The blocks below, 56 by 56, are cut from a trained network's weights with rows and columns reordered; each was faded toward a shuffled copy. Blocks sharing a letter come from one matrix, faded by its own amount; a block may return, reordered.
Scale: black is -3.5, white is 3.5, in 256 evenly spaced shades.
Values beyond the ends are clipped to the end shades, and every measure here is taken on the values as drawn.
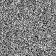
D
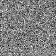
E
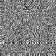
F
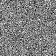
D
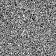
D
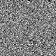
E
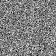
D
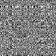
F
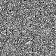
D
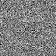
E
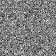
E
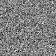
E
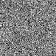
E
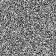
D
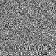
F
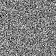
D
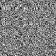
F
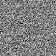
E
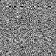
F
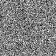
D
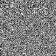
E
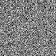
E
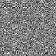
F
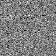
E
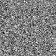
E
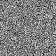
E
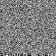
F
